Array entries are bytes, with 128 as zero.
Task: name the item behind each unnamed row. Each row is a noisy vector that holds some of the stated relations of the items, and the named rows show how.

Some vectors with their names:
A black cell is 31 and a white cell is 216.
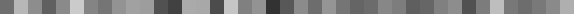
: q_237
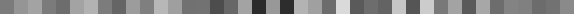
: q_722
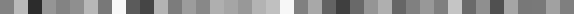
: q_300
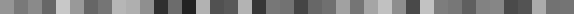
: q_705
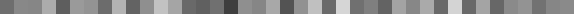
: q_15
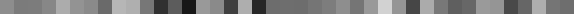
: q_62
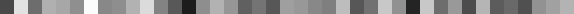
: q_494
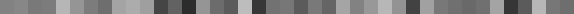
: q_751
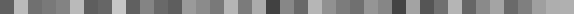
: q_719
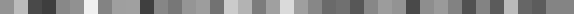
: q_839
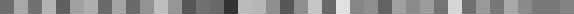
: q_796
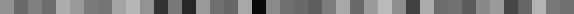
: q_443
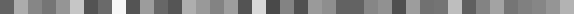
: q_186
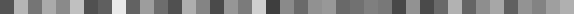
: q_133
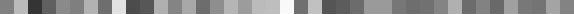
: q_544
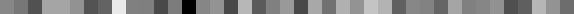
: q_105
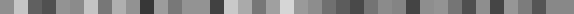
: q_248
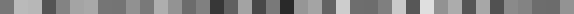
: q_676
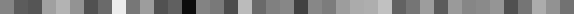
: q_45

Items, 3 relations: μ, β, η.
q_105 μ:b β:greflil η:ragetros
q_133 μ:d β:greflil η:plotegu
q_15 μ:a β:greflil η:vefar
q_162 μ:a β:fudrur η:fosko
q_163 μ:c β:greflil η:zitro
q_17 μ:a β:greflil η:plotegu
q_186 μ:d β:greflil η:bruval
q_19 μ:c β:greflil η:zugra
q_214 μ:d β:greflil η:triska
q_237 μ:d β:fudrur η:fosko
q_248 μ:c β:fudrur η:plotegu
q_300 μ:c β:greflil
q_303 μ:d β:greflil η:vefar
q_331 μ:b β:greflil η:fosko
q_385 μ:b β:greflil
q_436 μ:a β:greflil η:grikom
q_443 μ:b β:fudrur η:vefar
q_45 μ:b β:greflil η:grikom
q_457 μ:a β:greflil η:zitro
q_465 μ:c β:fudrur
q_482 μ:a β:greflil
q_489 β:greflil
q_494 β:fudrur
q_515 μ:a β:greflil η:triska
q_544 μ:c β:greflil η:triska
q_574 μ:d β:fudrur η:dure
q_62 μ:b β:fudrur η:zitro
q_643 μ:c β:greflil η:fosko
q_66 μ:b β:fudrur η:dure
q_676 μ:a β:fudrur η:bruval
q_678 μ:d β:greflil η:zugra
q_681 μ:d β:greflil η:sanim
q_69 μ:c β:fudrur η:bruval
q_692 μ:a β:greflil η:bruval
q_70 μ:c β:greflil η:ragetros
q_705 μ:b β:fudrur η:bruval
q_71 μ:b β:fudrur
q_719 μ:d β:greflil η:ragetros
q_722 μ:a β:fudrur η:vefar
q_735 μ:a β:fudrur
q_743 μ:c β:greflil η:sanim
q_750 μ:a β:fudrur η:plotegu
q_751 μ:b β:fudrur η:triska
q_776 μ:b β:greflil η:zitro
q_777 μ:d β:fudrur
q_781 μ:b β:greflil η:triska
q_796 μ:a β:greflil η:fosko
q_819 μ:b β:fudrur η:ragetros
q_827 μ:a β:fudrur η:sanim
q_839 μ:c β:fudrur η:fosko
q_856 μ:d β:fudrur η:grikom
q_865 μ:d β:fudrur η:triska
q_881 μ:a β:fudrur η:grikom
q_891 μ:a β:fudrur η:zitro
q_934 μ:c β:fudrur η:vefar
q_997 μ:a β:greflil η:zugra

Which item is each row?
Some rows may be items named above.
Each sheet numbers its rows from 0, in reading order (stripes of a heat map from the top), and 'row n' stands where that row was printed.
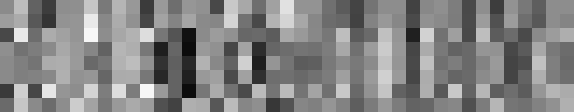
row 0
q_248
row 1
q_934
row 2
q_494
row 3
q_62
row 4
q_71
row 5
q_62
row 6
q_489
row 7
q_237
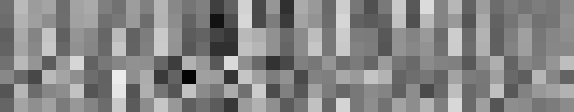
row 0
q_735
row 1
q_750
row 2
q_17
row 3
q_17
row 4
q_856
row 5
q_331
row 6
q_214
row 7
q_692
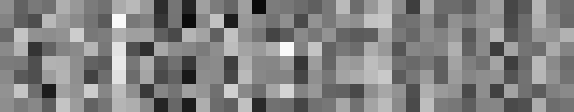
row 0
q_443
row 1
q_776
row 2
q_777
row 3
q_70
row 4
q_781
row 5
q_45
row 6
q_69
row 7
q_705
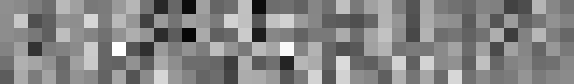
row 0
q_819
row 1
q_465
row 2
q_66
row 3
q_163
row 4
q_891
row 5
q_515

